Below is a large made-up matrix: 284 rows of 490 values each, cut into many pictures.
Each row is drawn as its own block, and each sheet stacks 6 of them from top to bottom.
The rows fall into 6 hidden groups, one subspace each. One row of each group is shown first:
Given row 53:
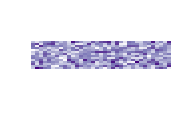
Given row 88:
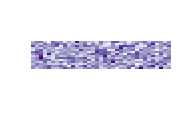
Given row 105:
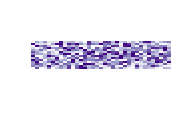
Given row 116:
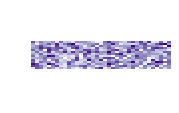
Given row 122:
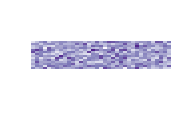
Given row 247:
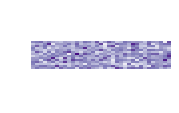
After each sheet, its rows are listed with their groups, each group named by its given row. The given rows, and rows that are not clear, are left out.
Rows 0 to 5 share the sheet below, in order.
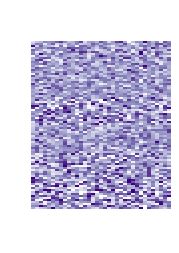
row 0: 247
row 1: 247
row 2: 122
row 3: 88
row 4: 122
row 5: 247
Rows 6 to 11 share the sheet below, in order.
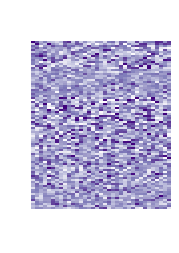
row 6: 105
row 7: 88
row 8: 122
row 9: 53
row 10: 116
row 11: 88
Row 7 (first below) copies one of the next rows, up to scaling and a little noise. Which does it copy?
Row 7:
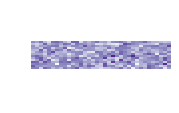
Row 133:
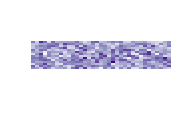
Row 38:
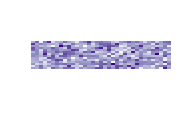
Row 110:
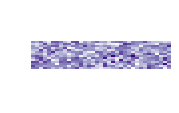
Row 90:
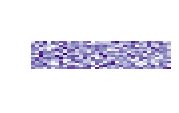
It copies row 110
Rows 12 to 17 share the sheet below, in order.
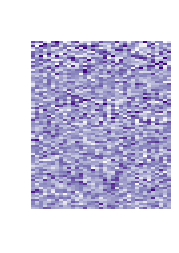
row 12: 88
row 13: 122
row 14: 53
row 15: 88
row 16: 105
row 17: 116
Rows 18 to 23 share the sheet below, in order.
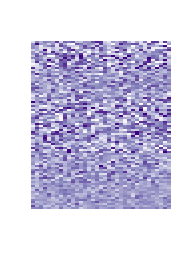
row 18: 116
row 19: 105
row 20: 247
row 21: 88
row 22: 88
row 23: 122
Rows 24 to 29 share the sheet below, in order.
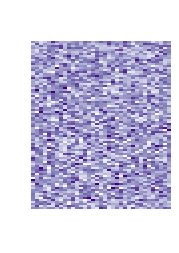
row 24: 53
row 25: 53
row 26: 88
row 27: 116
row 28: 105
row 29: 88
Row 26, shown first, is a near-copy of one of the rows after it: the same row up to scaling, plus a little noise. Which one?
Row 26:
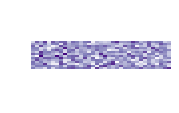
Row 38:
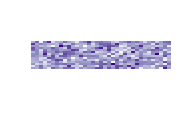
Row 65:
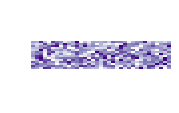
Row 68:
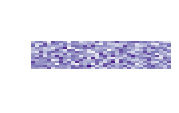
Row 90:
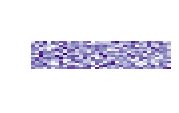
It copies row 90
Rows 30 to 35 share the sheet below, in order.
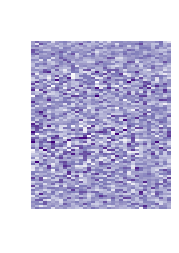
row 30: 53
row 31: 53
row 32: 105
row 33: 122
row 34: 122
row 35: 247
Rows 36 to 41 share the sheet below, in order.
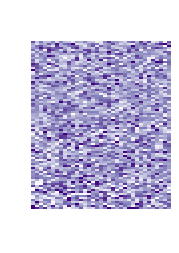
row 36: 116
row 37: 105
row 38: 88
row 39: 122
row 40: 105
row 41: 122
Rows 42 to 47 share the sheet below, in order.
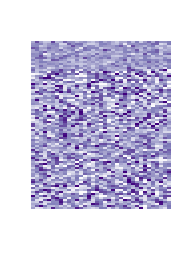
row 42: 105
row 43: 247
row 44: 116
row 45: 122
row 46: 105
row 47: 247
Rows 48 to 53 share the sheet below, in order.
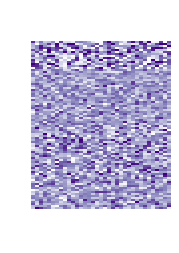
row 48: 116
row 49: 88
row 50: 122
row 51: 116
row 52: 53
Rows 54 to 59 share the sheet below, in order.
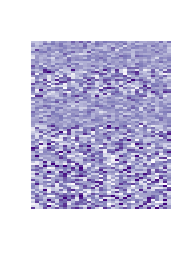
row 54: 122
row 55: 53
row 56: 247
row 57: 53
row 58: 116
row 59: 116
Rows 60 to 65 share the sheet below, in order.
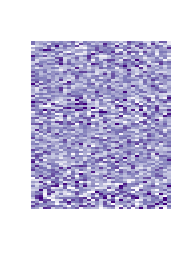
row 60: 247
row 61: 247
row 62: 247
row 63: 53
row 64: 122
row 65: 88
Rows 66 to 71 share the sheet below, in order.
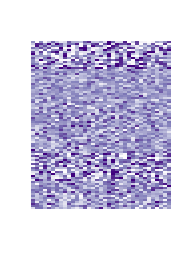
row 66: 53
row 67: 247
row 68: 88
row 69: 122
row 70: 53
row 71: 116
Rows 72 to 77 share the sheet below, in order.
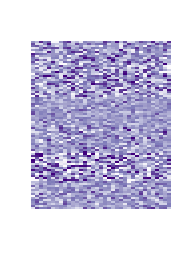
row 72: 105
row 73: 105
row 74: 122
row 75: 105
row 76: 122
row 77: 247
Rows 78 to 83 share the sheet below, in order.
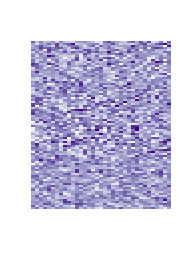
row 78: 116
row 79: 116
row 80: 122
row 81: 247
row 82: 116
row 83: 88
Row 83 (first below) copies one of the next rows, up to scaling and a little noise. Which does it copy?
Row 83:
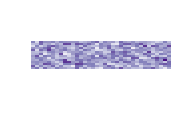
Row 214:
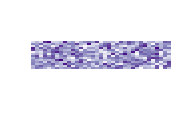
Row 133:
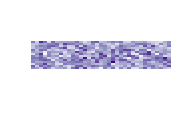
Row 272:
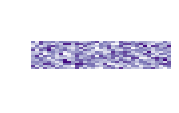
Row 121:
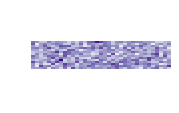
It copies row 272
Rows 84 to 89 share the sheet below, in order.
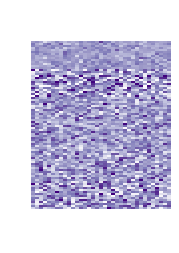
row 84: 88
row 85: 105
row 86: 122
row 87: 105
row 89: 88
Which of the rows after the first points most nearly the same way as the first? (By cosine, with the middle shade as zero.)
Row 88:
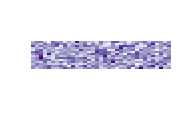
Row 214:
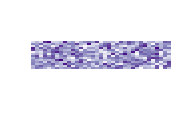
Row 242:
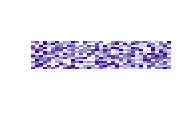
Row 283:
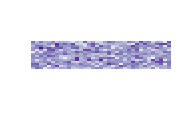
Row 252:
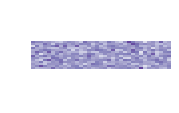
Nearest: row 242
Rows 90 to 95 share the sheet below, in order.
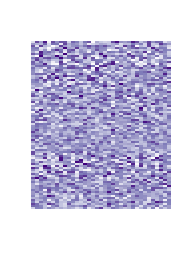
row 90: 88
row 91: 122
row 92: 247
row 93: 247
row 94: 105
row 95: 116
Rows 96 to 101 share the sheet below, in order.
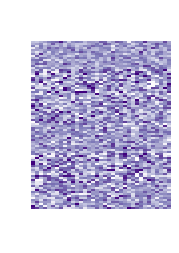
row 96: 247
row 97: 88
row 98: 122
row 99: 247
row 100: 53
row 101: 122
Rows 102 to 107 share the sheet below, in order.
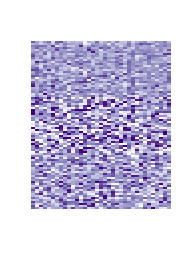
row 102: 122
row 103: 122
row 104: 122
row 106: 247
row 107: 88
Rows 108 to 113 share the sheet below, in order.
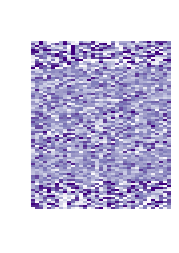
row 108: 53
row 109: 122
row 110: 88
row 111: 122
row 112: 53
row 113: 116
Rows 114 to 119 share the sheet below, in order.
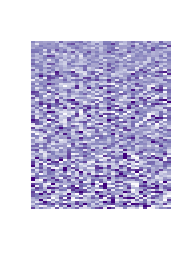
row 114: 116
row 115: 116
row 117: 105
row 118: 53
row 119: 247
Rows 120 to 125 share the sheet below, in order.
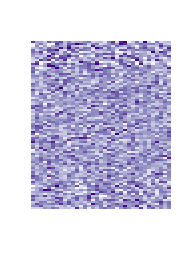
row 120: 53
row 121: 88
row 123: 122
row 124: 116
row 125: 247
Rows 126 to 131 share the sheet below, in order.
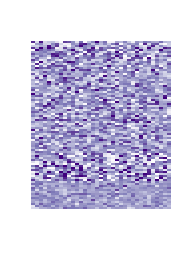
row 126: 105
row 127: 122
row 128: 247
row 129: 247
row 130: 116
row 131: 122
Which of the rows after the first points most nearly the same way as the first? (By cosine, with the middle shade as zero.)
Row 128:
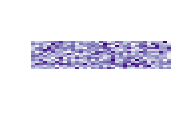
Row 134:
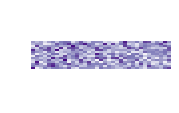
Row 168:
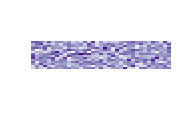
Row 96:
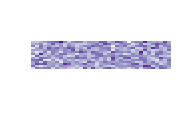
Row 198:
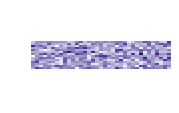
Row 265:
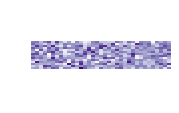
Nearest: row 96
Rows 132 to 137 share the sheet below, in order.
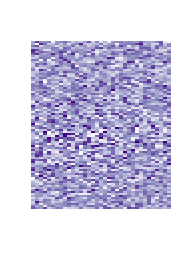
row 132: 53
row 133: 88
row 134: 53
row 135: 122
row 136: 122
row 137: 122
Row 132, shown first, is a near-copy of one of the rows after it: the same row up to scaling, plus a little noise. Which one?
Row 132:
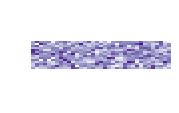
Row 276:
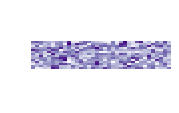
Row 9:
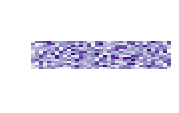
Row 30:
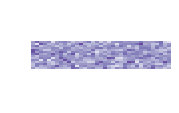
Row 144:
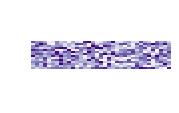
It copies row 30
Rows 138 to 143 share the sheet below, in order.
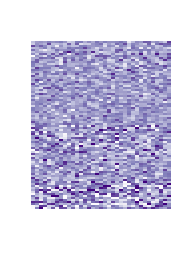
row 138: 247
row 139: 247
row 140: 53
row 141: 122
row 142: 122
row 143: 53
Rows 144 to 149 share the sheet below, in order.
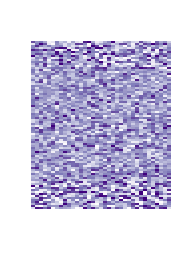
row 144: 53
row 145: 88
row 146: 53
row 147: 53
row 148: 88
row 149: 247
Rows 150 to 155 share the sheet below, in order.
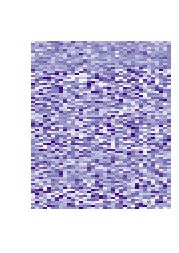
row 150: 105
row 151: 247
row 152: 105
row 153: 247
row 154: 247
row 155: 122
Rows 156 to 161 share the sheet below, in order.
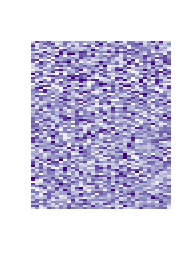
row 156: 53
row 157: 247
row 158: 88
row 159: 122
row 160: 53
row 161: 105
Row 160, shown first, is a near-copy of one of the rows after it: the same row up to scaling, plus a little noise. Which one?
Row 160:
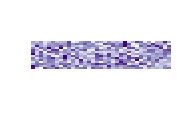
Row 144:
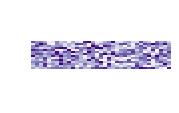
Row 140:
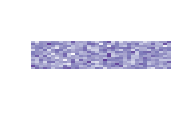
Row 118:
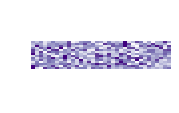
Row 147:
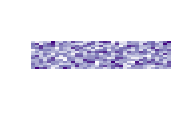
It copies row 118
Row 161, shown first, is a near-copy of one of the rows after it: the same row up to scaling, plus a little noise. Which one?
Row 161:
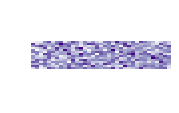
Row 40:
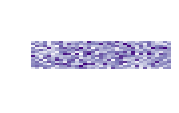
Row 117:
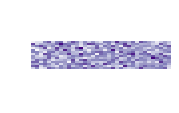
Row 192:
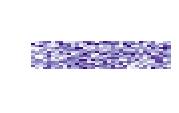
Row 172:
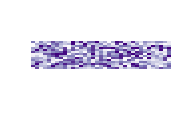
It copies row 117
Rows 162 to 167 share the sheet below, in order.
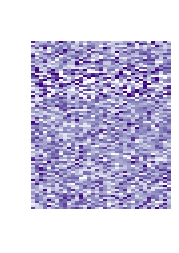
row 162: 122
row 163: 105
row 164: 122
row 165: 122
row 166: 105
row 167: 116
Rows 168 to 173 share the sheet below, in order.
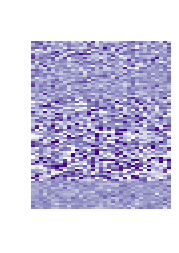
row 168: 122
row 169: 122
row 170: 247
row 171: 53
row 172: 105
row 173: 88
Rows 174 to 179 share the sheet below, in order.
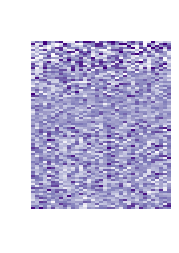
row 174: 105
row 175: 122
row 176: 122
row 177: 116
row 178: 116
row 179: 105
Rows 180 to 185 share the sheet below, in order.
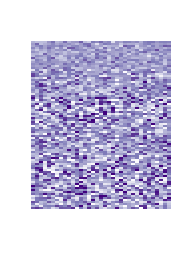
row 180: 53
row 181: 105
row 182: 88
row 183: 105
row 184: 88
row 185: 247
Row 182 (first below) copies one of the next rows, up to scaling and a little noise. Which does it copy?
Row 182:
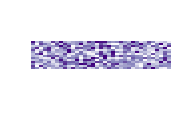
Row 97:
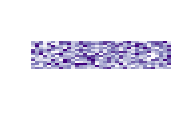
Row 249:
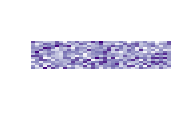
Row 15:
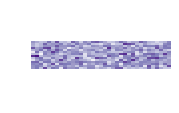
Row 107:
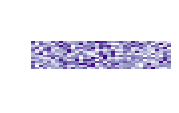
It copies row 107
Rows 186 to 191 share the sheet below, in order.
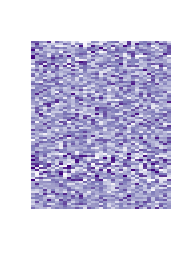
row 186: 122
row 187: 88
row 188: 88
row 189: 247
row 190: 247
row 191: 116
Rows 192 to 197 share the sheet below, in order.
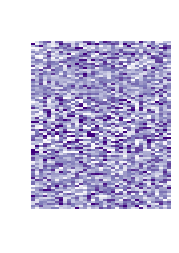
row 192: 105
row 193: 88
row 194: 105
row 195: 122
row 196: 122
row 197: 247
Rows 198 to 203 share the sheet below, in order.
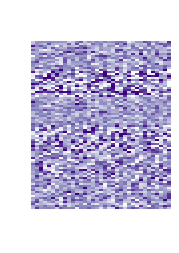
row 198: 247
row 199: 247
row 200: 247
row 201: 88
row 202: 88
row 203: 247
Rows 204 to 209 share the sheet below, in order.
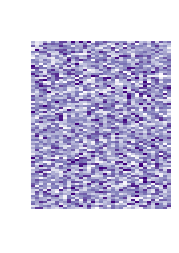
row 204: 122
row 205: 105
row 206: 247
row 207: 88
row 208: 247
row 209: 53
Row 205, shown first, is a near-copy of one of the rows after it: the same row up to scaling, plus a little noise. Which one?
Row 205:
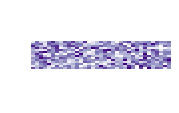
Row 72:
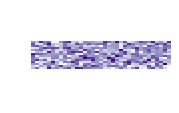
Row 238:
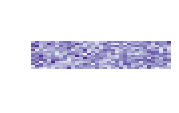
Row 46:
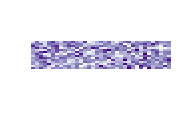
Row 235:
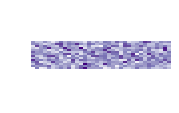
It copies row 46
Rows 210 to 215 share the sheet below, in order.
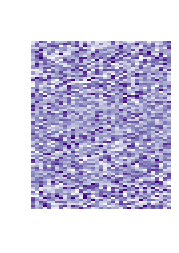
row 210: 88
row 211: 122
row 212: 53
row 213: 53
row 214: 88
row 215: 88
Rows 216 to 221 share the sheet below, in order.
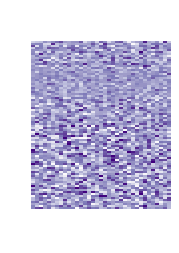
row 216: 247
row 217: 116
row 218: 105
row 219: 122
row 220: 116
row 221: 247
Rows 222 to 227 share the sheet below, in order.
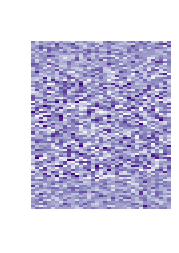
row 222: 116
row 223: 116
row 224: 247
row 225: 88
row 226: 88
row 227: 247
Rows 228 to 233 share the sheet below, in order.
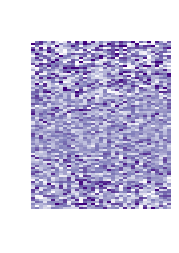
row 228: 122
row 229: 88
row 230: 122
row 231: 53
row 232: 105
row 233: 88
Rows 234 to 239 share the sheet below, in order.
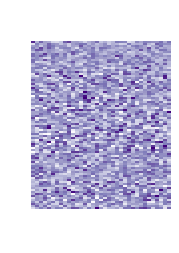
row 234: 105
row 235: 105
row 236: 122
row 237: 53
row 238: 105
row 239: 53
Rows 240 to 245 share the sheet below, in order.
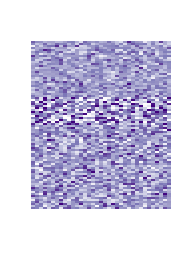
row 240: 247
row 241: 116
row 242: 88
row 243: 116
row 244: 88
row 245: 88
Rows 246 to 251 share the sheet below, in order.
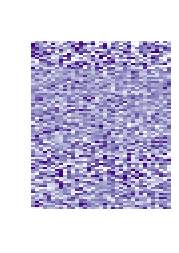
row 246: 247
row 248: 122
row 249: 88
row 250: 247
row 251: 105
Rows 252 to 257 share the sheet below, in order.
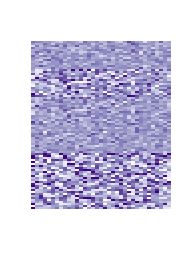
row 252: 247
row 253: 122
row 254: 122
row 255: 122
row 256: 105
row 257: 105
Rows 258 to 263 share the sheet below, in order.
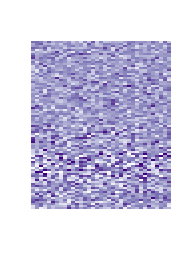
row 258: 122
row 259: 53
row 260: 116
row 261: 122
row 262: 247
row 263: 105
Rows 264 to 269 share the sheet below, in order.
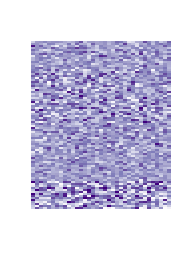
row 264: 247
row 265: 122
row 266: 247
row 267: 105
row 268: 247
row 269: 105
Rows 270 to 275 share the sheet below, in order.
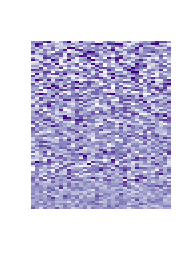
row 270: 88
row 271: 247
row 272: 88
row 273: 105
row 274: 122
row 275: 53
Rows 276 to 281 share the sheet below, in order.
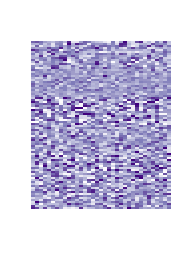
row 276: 53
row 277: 122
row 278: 105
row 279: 105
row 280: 88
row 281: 122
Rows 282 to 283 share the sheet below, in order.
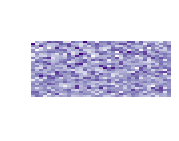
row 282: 105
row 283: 116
